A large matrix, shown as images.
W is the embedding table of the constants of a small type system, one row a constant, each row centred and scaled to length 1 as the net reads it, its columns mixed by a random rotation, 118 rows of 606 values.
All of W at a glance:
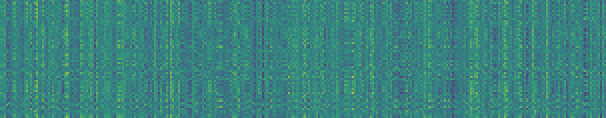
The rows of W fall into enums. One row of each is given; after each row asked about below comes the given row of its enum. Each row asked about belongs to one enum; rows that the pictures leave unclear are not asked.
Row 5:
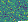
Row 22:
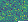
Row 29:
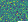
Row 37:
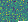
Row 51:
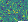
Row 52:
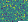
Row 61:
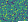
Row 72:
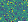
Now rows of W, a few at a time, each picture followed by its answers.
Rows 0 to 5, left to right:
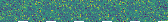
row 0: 22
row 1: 72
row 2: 52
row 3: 52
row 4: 72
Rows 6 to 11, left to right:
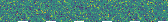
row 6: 29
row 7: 51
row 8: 5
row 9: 52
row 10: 29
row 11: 72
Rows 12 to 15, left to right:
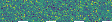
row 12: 52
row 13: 5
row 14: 22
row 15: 72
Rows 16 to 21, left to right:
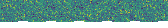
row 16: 52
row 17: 5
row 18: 5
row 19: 61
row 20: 51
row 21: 52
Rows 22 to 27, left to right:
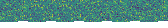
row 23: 52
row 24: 52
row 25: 29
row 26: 5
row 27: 22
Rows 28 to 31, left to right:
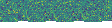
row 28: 51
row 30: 29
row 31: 22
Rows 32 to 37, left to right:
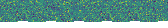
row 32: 29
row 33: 5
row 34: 72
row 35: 29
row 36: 29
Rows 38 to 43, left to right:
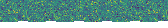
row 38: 51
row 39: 29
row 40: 22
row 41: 72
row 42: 5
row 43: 51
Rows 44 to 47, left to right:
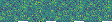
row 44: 22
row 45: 72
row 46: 22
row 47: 22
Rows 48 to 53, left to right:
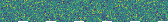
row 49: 29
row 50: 61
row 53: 29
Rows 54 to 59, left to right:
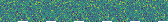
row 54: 29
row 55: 72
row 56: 29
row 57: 52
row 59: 52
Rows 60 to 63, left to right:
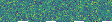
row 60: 29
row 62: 22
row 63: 72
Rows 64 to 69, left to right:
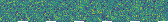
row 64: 29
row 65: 29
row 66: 22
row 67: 51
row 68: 22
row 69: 37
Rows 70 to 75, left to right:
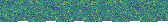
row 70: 61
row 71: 5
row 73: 72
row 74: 5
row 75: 29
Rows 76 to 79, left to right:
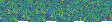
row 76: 51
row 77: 51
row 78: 61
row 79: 29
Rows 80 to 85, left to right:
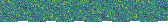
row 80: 5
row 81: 52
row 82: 72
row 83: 51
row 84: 52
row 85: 5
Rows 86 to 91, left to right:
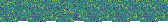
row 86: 72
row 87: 52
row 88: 51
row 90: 52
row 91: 52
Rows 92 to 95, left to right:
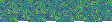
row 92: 51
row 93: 51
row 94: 22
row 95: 72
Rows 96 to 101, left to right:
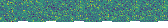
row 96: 72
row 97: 5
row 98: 22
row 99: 52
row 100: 22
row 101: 22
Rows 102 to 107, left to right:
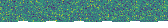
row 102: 37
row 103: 5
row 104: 61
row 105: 52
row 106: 22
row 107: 22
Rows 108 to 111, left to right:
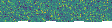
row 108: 5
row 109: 51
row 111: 37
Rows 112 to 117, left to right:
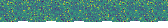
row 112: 72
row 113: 37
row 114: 72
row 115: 52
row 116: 72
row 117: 72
